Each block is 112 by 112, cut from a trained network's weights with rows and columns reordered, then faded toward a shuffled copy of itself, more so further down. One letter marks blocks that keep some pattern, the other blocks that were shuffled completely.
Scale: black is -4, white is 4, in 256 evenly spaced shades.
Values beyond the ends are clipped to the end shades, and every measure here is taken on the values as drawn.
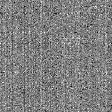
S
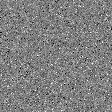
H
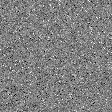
H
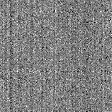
S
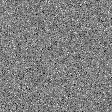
H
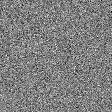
H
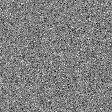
H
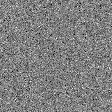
H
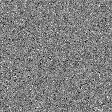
H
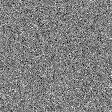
H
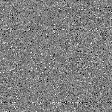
S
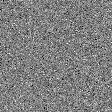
H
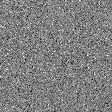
H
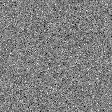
H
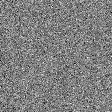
H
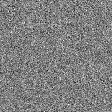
S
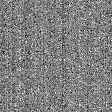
S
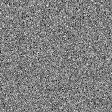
S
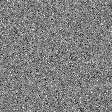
H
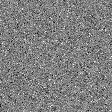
H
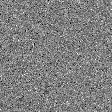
H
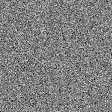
S
